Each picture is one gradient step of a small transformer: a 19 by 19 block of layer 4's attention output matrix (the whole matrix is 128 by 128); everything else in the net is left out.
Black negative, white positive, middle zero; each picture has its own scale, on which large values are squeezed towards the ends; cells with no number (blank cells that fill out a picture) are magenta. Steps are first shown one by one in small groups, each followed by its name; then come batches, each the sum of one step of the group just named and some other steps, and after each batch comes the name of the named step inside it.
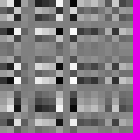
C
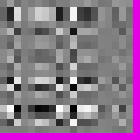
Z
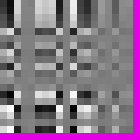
Z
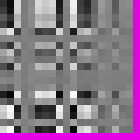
Z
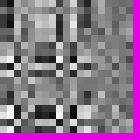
C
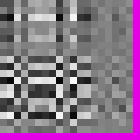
Z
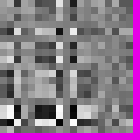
C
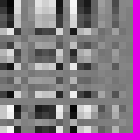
Z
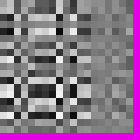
Z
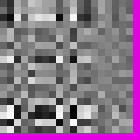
Z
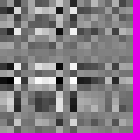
C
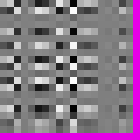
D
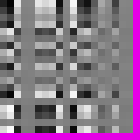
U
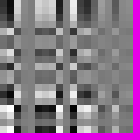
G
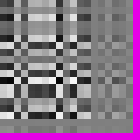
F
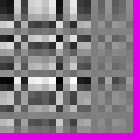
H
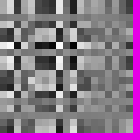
H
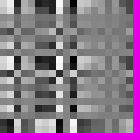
D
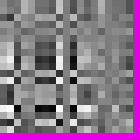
G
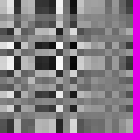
H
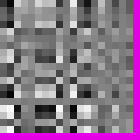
U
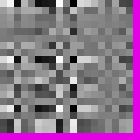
D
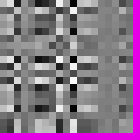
D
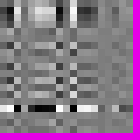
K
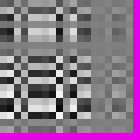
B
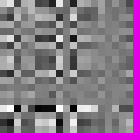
K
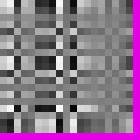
K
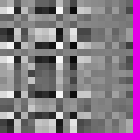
B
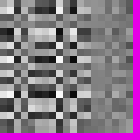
B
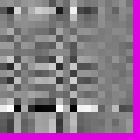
K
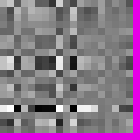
K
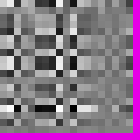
K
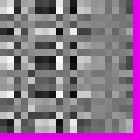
B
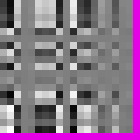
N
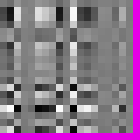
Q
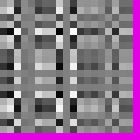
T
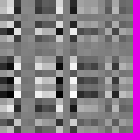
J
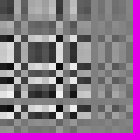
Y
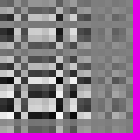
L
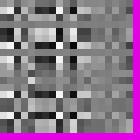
L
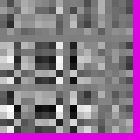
N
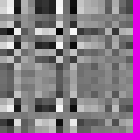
T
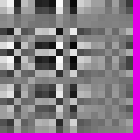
Y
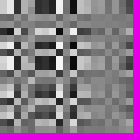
L
